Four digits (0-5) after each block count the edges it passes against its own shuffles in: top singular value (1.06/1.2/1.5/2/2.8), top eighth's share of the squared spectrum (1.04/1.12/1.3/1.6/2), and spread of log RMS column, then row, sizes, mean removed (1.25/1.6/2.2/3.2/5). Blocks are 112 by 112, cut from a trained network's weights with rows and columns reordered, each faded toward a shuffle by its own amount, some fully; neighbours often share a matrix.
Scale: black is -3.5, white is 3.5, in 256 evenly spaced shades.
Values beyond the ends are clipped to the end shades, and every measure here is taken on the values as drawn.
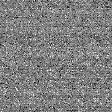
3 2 2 0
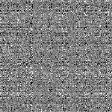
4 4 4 1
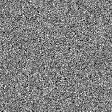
2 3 0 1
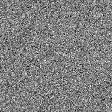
2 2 0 0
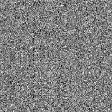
3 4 2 1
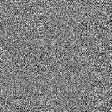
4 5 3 2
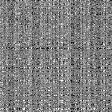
4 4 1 4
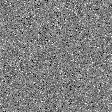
0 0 0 0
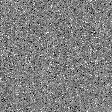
0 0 0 0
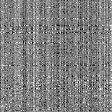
5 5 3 4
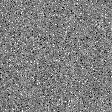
0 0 0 0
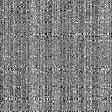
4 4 1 4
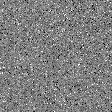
0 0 0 0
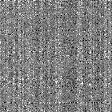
4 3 0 3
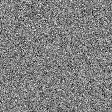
1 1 0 0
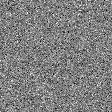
0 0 0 0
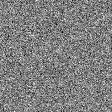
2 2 0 0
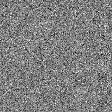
2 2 1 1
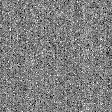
2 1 0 0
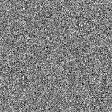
2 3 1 0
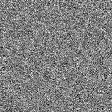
3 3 1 0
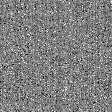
2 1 0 1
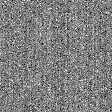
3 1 0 1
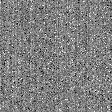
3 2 0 1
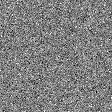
1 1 0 0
